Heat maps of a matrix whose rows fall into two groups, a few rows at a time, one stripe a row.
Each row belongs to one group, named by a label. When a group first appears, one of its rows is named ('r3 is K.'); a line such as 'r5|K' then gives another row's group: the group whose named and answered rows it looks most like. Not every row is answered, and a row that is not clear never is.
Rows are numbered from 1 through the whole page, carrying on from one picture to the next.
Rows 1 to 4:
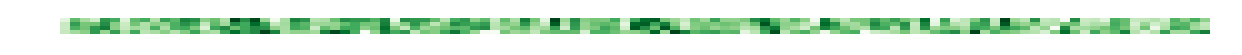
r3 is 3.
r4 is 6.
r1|3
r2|3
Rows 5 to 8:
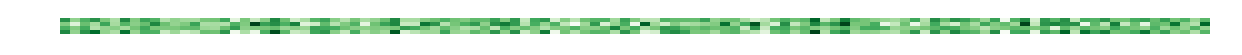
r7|6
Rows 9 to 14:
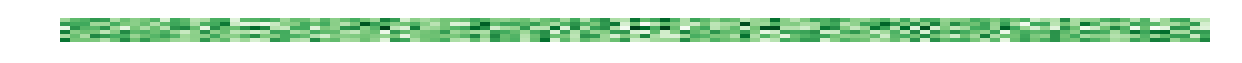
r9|3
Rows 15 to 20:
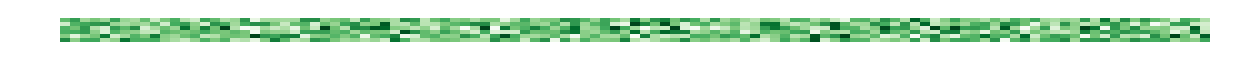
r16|3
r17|6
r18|6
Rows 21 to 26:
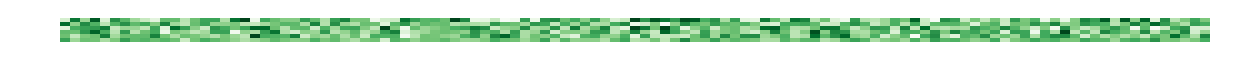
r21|6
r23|3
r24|3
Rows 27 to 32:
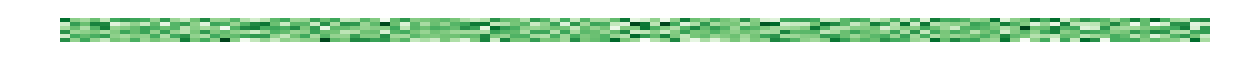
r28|3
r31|3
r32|6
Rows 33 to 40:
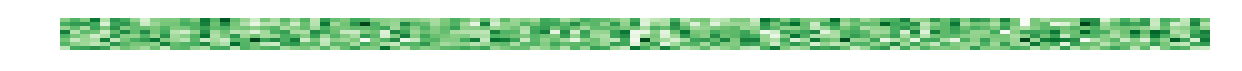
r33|6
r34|6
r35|6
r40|3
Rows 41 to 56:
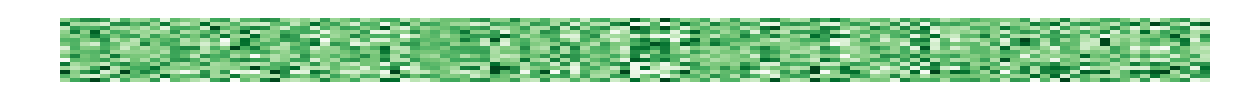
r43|3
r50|6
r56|3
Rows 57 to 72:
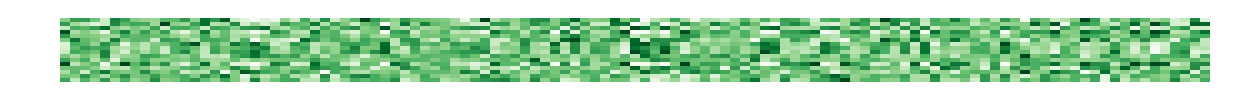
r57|6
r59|3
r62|6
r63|3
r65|3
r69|6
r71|6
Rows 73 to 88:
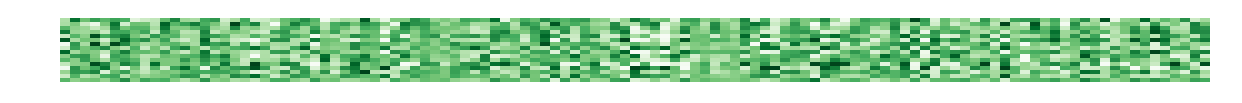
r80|3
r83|6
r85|3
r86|6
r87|3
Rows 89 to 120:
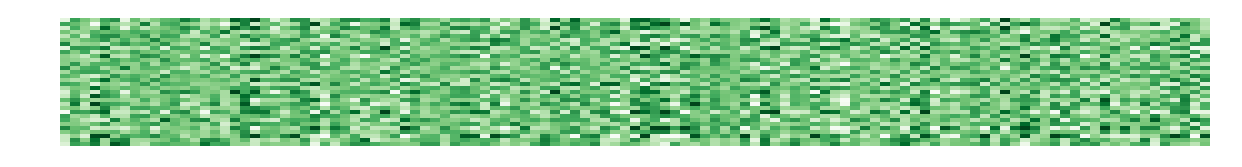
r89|3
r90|6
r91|3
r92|6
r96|3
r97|6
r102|3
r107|3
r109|6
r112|3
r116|6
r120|6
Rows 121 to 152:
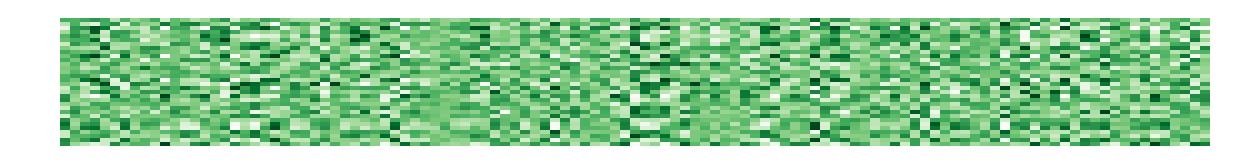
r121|3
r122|3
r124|6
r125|6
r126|6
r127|3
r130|3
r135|6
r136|3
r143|3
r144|6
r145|3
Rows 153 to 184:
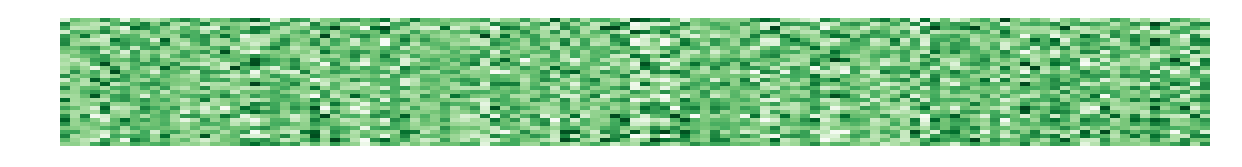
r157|6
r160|3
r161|6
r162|3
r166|6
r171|3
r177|6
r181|6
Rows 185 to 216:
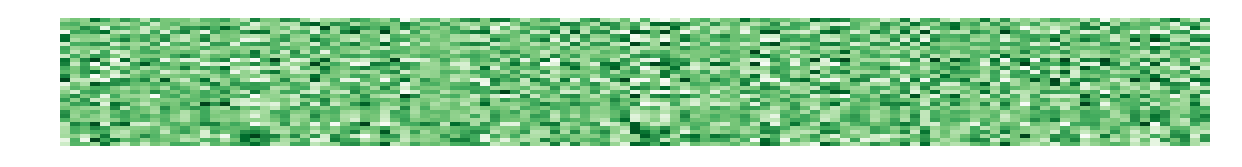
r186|6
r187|6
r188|3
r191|3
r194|3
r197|6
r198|3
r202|3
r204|6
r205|6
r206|6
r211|6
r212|3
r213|3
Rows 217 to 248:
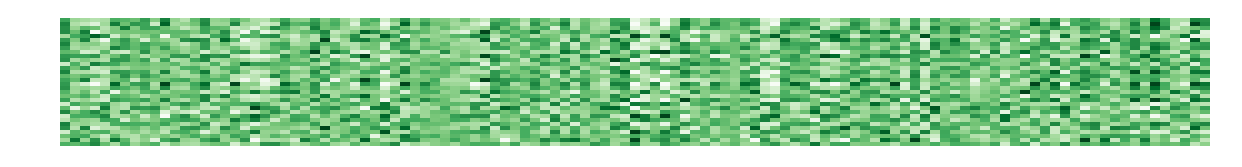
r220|6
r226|6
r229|6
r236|6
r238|3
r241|3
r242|3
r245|3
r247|6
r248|3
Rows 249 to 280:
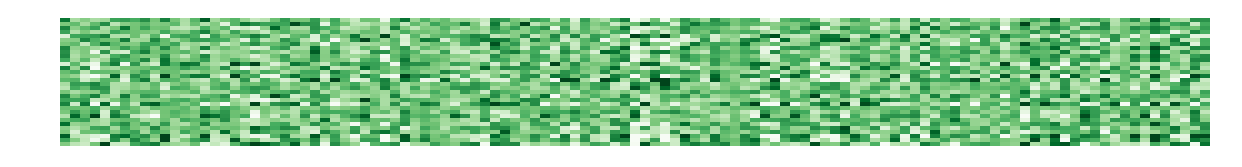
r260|3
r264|6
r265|3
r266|3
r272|6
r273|6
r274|6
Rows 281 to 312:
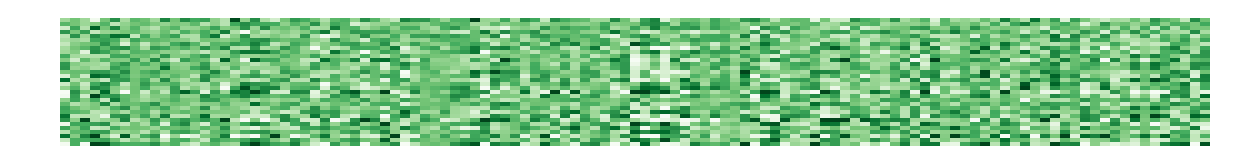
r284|6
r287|3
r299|3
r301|6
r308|6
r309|3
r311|3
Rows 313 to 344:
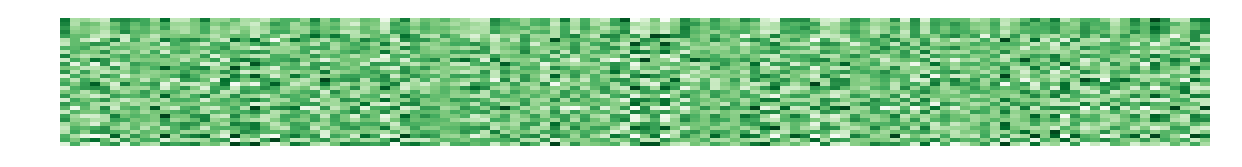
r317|6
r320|6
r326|6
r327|3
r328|6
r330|3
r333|3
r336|3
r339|3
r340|3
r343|3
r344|3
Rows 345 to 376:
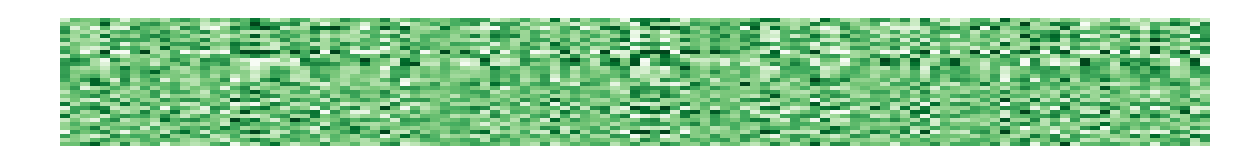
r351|3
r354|3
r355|6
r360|3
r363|3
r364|3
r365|3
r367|3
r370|3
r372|6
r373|3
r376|3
